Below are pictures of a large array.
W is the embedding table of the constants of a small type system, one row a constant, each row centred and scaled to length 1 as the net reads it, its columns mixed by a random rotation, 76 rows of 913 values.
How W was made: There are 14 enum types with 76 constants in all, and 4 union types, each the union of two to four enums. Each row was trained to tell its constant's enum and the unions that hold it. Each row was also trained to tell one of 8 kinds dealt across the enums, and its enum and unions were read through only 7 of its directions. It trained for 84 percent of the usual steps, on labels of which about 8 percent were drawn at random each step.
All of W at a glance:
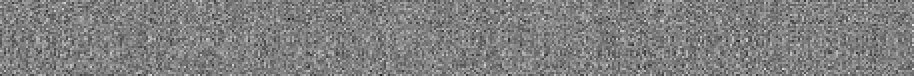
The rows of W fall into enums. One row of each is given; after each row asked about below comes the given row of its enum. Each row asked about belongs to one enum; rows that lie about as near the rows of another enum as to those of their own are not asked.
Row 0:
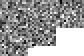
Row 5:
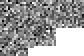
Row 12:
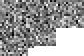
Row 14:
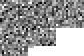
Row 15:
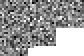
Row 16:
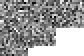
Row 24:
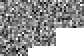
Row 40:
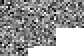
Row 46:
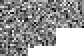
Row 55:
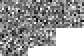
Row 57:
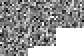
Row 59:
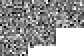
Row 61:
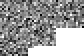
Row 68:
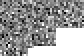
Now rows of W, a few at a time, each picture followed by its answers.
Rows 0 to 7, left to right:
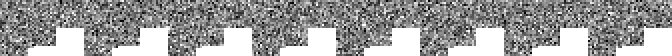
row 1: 12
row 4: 12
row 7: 59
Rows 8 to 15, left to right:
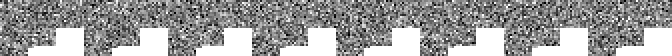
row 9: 5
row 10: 59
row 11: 40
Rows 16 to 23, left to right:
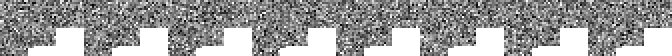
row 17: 5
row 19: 55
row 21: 16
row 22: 68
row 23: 5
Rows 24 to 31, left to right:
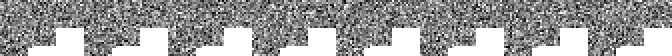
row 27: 40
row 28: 55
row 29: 24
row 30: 40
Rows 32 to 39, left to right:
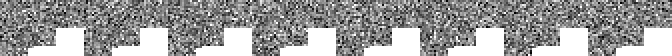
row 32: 68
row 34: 68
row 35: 24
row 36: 24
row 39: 15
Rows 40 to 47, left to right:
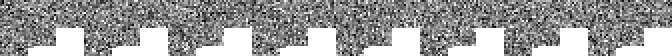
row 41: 5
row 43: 40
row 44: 68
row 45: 24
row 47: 68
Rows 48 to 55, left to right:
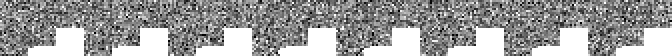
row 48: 12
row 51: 55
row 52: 55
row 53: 0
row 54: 55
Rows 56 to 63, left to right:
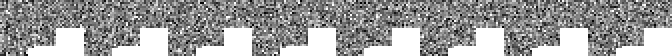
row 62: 24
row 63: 68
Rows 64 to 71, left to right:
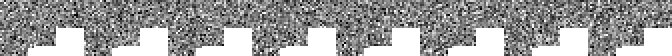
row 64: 15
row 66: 0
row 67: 55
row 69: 40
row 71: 59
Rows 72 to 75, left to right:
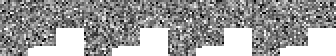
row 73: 12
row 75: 40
